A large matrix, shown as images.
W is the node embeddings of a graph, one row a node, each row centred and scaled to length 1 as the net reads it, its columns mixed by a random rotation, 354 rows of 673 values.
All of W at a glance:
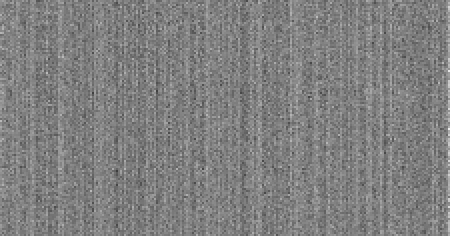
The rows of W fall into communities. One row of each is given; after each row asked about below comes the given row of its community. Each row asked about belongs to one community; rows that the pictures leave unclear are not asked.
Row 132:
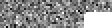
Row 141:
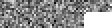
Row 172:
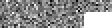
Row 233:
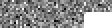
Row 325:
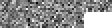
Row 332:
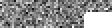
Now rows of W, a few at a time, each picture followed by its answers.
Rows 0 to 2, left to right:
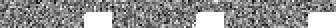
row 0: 141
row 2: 141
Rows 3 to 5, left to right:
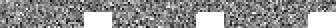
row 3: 172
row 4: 332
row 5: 325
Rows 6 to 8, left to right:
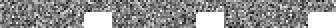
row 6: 233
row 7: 233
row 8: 141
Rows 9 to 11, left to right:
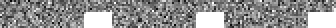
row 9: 325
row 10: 325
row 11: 233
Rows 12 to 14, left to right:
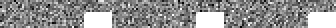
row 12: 332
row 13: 233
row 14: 141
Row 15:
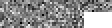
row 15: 332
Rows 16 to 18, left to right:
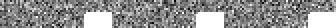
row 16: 325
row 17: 172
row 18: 141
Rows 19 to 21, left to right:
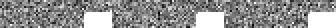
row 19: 141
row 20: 172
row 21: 233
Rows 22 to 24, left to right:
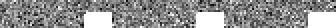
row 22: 141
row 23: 332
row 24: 172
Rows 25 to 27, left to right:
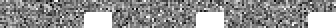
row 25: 172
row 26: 233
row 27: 141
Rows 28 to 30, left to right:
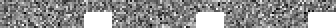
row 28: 325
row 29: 132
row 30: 233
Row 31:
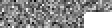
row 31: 332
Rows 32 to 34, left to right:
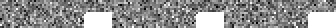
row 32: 332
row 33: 332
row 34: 332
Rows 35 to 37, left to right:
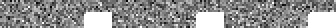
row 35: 325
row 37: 172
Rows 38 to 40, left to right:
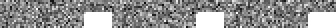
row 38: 172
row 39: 132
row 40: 132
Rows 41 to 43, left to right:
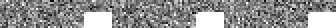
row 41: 172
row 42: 132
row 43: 172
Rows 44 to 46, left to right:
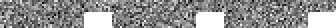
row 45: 141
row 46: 233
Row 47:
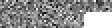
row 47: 172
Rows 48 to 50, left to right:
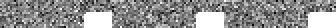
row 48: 332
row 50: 132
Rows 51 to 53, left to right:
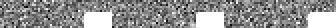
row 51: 141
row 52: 233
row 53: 325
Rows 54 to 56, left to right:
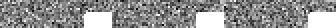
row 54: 332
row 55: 233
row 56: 132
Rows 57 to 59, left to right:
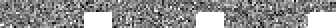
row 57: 332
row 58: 172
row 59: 132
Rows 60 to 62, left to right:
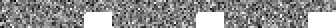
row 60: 332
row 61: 325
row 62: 332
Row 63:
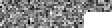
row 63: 332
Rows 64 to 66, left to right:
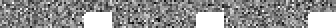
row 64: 141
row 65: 172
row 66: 141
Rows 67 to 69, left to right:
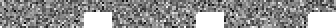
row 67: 325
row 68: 332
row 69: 332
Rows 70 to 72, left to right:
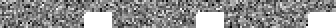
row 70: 141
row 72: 132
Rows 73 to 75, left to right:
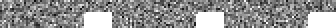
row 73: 132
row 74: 172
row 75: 172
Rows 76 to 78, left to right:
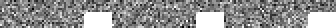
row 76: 332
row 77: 332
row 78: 172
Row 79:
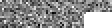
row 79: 132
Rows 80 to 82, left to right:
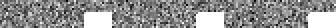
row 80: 325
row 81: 332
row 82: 141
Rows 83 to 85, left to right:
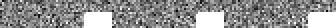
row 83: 325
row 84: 332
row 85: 332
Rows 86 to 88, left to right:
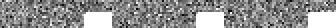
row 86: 172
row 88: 325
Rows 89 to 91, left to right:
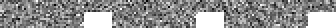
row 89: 233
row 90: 332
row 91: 132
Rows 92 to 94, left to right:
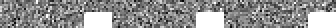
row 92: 233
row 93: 132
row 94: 132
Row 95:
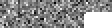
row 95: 141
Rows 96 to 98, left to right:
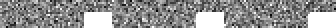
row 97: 325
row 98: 332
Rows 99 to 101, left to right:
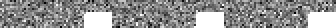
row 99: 332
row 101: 325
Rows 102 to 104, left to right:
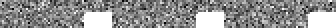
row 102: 141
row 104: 132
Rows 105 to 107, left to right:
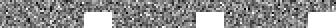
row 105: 325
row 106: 233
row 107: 233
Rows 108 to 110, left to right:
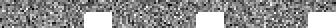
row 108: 332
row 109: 172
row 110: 325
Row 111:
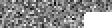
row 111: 141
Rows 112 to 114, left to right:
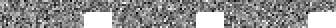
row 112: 172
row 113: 325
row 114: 325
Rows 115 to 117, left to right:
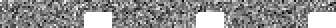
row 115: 132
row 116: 132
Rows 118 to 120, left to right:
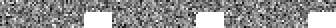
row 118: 325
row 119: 141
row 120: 325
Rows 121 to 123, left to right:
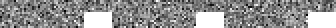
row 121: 332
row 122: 172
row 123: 141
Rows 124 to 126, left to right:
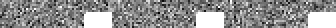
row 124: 141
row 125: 172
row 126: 172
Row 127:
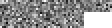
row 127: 172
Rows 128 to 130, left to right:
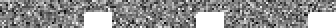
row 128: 132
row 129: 332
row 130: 233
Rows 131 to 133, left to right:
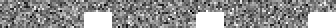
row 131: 132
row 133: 325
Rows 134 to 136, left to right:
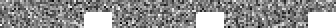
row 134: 172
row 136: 132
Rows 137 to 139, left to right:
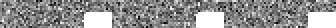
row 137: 141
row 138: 132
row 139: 132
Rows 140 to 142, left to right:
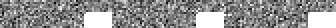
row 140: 141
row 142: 233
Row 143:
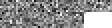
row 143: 233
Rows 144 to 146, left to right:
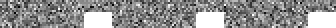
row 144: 132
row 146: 132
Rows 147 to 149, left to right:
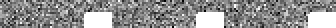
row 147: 233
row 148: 172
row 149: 132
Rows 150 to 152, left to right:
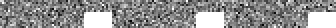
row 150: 325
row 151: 141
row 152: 132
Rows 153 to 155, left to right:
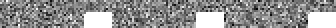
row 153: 172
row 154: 233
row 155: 332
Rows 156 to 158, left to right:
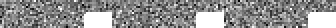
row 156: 141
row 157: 141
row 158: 332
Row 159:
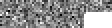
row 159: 325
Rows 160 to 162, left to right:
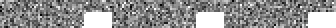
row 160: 132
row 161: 132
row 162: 233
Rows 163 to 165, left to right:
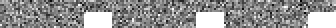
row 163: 172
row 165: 141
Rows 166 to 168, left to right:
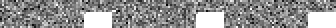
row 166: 332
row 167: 233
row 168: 172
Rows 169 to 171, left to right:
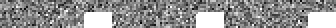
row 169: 233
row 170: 332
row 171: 172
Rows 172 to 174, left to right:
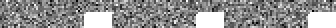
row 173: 141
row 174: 332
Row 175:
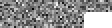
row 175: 332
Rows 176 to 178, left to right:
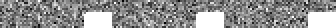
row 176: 132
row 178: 172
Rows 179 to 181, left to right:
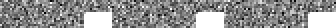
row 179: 233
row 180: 132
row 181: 233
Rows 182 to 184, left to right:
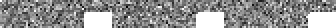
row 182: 325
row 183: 132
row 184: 332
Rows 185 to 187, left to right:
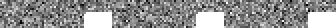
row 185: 332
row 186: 132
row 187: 325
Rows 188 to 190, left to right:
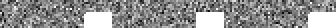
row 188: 332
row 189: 233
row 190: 132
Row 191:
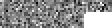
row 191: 325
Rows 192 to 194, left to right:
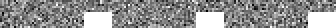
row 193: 233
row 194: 332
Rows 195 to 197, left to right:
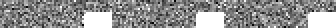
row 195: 141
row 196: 172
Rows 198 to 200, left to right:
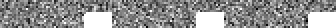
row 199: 332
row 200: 332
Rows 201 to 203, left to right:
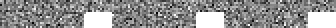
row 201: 325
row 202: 233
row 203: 325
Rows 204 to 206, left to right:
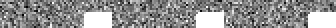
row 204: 132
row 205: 332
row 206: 141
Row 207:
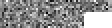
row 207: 172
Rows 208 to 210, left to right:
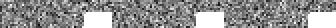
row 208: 132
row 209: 132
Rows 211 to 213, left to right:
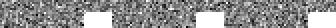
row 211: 141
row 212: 132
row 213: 325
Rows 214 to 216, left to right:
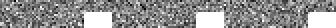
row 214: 332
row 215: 332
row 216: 132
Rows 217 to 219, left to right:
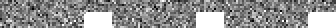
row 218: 325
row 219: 325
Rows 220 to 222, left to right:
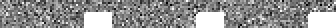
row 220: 325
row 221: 141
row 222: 332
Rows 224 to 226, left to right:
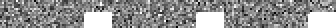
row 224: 325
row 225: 233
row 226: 132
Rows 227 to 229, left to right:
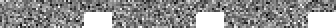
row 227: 172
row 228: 332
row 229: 332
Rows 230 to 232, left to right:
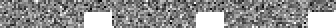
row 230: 233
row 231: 325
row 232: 332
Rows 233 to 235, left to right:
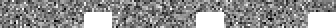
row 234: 132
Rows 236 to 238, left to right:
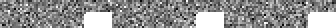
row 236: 141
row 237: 141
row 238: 325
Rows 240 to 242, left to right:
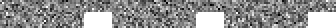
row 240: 325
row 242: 132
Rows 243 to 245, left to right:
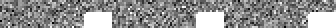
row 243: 132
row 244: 325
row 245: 332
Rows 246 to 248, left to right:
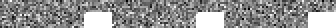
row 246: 132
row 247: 332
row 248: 233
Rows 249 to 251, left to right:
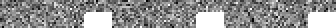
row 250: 332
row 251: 325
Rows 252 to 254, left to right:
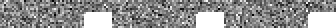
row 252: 172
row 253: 172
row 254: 172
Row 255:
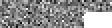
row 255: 141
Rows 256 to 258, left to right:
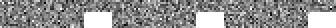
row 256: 325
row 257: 233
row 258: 172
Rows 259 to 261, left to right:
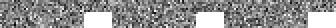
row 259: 233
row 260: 172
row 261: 233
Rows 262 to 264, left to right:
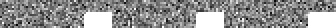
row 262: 141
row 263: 233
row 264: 172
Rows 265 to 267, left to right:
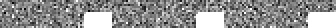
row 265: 233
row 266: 332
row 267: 141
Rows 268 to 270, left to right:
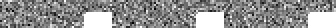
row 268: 132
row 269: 332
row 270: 141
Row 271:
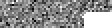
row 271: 332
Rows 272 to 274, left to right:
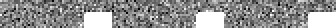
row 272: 233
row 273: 132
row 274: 233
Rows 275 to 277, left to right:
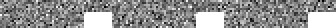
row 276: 172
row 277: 233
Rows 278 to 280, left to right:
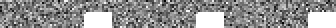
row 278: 132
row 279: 172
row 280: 325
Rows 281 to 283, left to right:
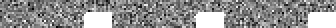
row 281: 332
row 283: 233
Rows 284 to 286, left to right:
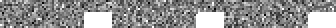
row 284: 332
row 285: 325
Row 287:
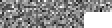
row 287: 141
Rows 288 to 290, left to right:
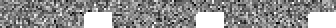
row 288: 233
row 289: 172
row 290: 332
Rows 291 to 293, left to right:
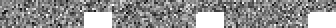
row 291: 233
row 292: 132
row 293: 132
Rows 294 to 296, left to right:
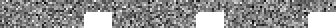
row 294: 325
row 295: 141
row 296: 141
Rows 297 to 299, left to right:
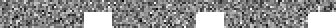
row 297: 233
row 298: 325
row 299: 141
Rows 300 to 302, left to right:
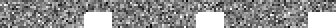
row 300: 132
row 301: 132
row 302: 233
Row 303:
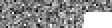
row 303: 132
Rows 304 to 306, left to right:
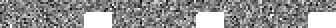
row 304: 172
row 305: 141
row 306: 233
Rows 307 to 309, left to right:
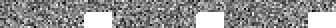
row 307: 332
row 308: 141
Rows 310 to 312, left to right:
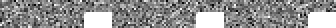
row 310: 332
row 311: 233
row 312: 132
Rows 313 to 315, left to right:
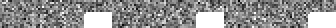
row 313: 172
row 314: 233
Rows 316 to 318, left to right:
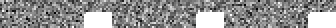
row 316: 132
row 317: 325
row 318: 332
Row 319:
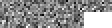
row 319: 325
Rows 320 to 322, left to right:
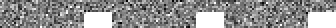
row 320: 233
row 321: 332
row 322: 325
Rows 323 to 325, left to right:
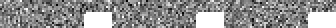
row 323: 172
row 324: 332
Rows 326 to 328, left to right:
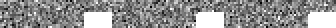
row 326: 132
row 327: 132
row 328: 325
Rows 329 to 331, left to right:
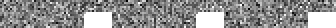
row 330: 332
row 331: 233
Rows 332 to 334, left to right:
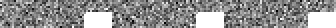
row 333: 332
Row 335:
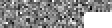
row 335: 141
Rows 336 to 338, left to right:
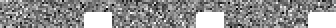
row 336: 172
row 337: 325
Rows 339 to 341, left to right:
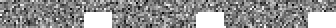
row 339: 233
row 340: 132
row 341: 325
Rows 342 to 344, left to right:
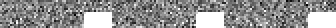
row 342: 233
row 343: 332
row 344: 325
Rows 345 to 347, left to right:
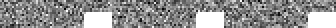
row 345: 233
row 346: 325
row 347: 132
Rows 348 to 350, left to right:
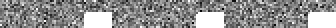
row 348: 172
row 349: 332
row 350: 233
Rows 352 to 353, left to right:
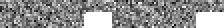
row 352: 132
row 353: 325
